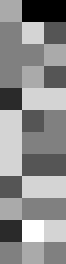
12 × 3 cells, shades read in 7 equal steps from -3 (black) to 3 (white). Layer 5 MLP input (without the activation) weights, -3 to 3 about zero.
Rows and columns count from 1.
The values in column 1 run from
-2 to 2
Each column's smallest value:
-2 -3 -3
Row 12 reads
0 1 0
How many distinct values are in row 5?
2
